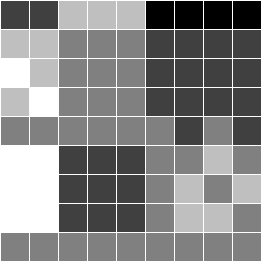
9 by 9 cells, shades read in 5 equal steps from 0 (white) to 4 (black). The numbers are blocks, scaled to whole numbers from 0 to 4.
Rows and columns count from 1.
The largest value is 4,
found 4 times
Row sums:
25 20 19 19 20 16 15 15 18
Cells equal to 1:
12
